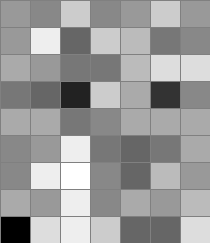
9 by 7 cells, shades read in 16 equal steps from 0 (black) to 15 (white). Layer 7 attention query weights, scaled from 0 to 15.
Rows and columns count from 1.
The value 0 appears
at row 9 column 1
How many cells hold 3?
1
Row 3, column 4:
7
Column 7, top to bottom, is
9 8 13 8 10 10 9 11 13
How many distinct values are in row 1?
3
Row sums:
67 67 70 48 65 61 71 71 64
